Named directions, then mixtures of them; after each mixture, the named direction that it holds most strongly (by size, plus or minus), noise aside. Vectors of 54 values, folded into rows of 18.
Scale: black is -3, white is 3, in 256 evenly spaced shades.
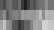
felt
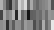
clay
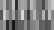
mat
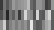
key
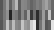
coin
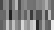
coin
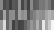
felt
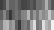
felt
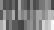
felt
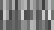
mat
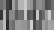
key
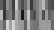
mat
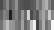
coin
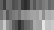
felt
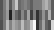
coin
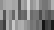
felt
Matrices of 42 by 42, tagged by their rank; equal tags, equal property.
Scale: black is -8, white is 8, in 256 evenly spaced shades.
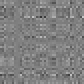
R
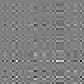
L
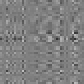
R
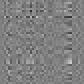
R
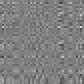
R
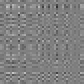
L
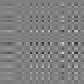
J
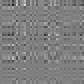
L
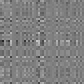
L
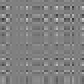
J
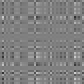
J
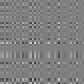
J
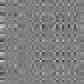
L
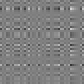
J
